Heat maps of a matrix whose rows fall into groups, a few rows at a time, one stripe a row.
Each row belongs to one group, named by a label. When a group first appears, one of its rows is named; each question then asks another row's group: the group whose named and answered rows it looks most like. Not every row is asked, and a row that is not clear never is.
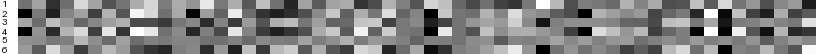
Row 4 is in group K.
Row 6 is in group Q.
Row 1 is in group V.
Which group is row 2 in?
K
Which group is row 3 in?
Q
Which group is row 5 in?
V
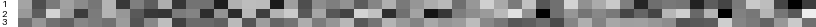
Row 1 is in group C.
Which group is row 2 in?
Q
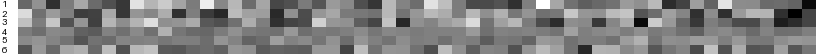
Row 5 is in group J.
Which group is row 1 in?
V
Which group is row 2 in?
C
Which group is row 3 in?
C
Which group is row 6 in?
K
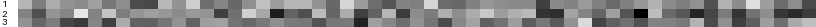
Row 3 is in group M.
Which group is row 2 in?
C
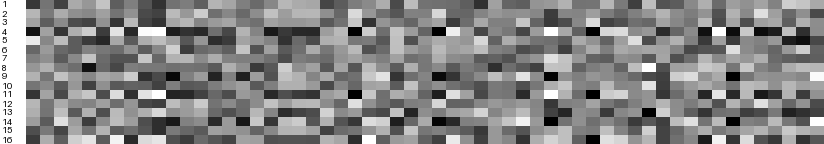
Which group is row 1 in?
J
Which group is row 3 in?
M
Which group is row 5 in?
C
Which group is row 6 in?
V
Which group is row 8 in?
J
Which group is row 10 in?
J
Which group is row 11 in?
K
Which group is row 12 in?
M
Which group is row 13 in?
C
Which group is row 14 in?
Q
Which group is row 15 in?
J
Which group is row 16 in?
K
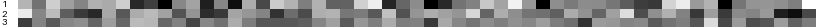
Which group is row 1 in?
Q
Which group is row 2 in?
C
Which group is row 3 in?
K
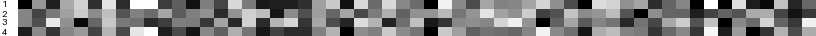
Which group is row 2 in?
C
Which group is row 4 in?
K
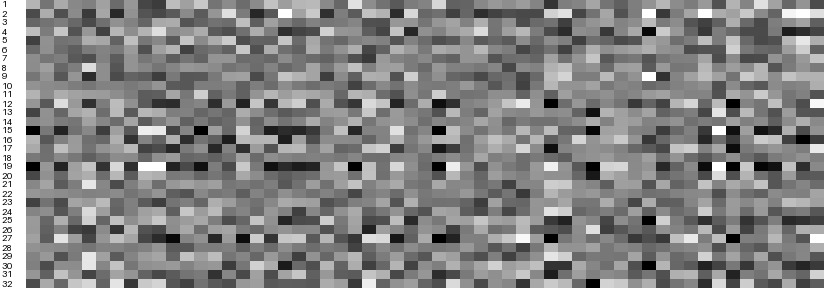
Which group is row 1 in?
M
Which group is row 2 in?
J
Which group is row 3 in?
V
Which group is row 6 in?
V
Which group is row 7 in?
M
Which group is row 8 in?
V
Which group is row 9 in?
J
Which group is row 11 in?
M
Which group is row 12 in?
Q
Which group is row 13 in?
K
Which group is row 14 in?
V
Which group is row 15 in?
K
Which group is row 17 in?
Q
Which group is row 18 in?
V
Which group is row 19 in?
K
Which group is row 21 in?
V
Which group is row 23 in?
J
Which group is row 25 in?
C
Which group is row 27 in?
Q
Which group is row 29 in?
V
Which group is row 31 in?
Q
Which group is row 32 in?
K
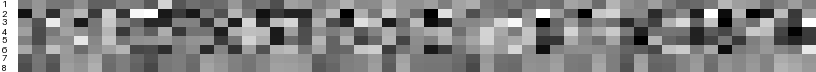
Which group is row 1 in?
V
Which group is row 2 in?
K
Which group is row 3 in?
Q
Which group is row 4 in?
C
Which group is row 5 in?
C
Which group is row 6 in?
Q
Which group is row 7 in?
J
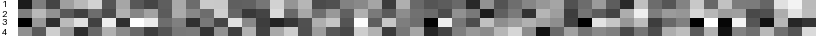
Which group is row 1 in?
J
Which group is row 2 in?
J
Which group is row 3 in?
K
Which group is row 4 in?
Q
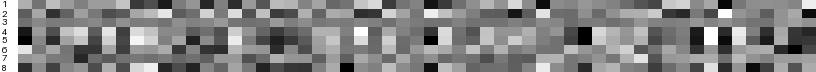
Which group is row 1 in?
Q
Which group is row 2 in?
V
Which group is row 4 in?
K
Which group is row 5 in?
K
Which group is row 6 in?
C
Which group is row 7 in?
J
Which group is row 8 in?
K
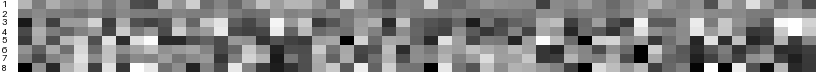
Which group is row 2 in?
J
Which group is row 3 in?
J
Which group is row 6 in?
C
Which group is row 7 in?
C
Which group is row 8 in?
K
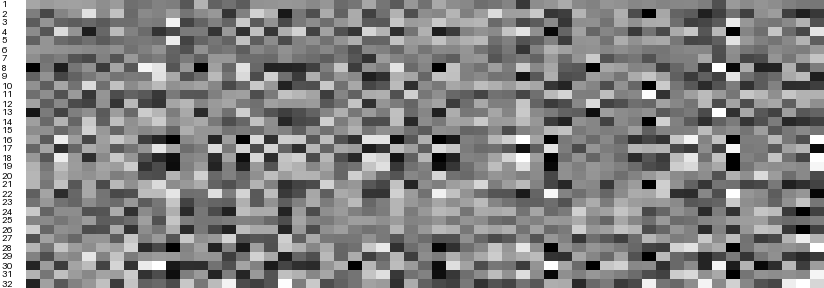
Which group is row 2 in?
C
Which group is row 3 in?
V
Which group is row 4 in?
Q
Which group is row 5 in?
V
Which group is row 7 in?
M
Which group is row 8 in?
K
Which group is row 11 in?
J
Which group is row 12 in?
M
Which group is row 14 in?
C
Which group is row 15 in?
V
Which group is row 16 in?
Q
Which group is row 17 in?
V
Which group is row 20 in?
M
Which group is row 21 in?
C
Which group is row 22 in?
V
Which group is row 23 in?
V
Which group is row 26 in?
C
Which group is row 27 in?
J
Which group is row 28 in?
Q
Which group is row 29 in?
C
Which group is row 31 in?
Q
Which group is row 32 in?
J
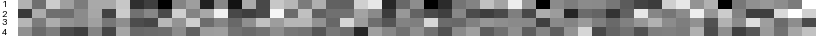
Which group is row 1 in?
Q
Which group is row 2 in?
J
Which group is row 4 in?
M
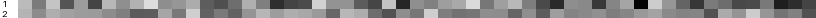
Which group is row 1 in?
C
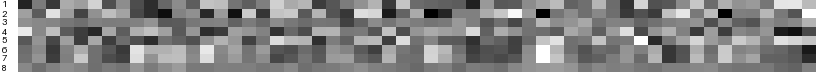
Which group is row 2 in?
Q
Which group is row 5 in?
J
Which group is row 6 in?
V
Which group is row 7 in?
V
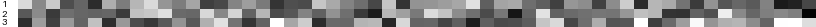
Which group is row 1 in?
C
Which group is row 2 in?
V
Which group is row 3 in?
J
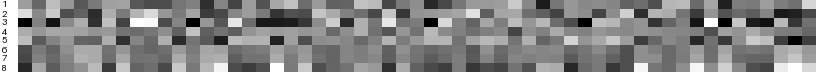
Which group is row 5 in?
C
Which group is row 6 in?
J
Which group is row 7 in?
J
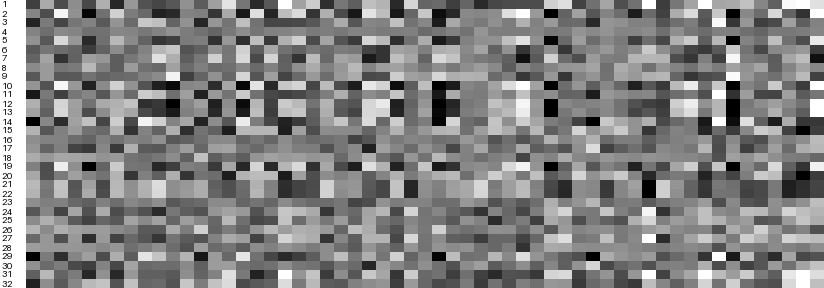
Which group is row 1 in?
J
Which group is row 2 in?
Q
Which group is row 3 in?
K
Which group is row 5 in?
Q
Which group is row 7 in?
V
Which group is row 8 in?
V
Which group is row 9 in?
V
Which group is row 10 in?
Q
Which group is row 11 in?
K
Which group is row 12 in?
Q
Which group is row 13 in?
Q
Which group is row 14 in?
K
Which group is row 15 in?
C
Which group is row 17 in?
M
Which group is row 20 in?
C
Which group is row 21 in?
C
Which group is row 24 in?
J
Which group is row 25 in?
J
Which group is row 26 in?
M
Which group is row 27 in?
J
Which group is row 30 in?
M
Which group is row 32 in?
J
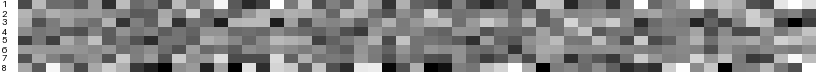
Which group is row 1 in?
J
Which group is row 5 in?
J
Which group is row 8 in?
Q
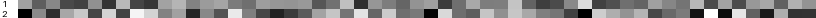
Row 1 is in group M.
